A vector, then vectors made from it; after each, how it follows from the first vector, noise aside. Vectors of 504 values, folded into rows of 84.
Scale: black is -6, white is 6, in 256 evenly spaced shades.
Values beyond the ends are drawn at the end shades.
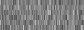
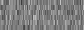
reversed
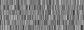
negated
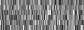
scaled up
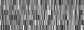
scaled up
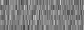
reversed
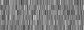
reversed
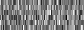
scaled up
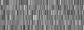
reversed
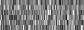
scaled up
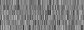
negated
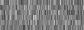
reversed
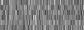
reversed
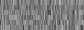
negated
